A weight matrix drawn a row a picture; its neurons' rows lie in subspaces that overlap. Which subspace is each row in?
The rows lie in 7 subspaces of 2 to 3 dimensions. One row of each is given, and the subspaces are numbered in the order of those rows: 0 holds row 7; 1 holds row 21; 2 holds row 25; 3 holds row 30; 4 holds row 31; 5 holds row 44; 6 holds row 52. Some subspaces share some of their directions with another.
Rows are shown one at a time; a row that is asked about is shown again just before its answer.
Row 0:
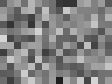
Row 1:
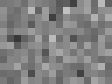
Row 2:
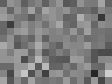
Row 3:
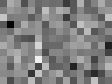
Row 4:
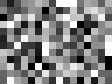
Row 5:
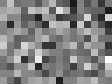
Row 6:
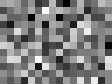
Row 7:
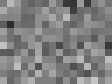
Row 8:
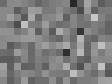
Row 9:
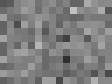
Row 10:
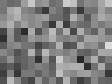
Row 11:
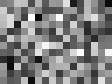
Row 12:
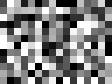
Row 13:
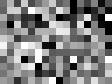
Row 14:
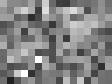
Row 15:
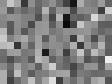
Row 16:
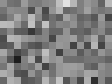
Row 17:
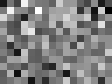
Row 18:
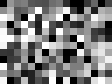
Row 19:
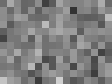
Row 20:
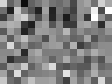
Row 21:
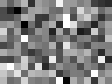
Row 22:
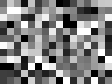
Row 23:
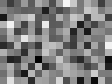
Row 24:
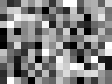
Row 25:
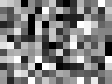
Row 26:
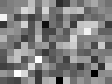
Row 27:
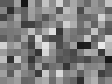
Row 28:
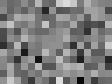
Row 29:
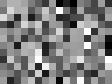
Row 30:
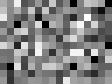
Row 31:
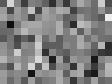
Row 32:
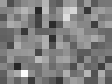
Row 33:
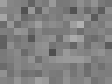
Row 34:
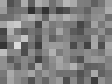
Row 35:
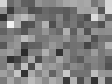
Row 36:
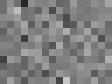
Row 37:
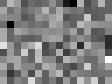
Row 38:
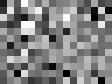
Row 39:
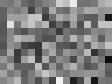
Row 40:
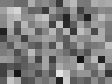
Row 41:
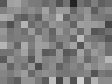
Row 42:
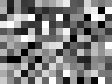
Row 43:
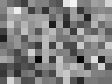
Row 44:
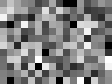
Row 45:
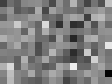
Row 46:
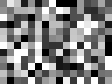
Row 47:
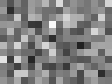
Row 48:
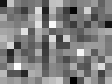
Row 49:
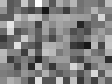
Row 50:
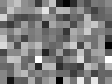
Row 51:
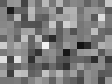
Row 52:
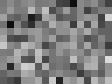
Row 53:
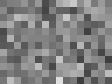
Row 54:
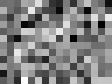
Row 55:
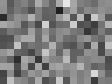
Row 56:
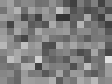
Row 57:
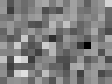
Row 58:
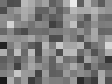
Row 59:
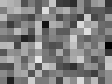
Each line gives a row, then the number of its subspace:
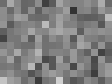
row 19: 4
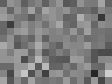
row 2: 4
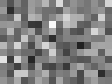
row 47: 5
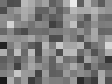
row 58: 0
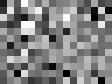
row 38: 2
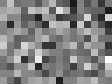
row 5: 6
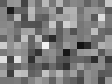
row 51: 5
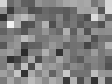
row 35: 2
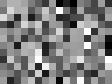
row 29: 5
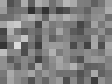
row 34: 5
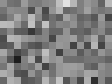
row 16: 6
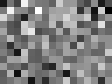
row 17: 2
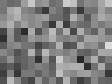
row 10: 1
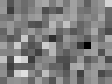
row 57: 5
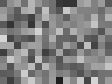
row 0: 6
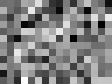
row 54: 6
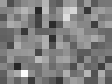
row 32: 0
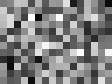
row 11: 3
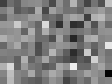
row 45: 3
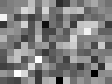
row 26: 0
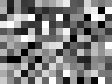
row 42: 2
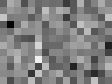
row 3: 4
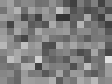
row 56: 6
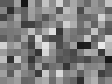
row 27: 5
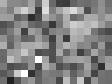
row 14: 0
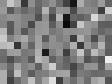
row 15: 2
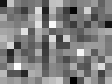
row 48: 0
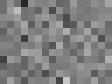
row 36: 1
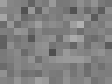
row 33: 3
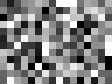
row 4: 5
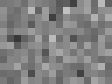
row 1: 6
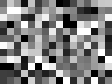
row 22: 1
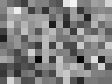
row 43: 1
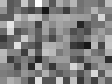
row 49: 5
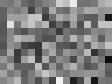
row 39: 6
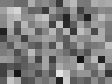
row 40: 1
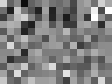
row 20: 2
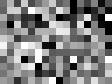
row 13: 6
